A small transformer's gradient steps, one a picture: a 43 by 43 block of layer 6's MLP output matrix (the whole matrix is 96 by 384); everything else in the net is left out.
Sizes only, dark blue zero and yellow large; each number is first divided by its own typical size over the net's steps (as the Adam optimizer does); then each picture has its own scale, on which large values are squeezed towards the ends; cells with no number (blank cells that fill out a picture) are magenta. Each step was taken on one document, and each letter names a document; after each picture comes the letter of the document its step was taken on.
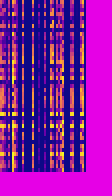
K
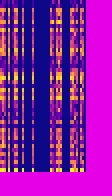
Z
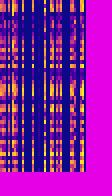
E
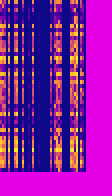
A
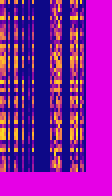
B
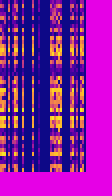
Z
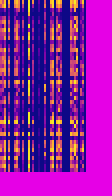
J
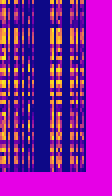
J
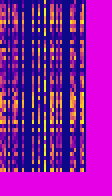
E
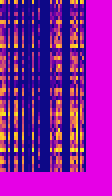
B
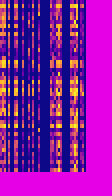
A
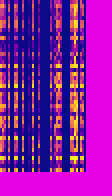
B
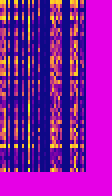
J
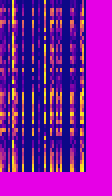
E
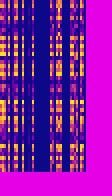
Z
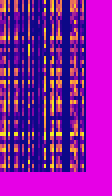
J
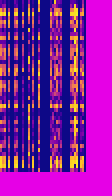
B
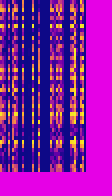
K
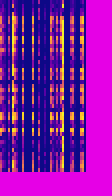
K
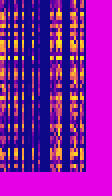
Z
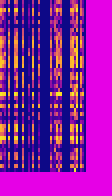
B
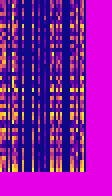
E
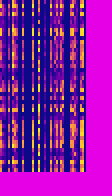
K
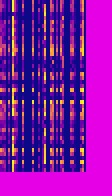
E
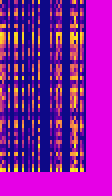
A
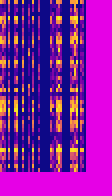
B
